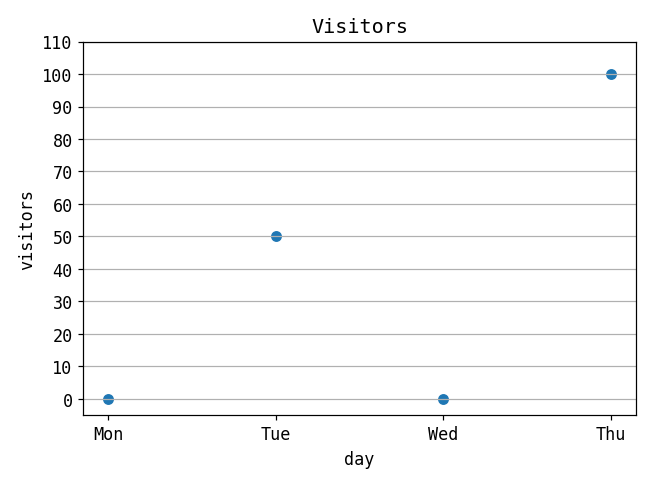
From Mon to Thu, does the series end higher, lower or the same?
higher
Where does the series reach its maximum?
Thu
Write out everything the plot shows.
Title: Visitors
x-axis: day, ticks Mon Tue Wed Thu
y-axis: visitors, ticks 0 10 20 30 40 50 60 70 80 90 100 110
Values:
0 50 0 100
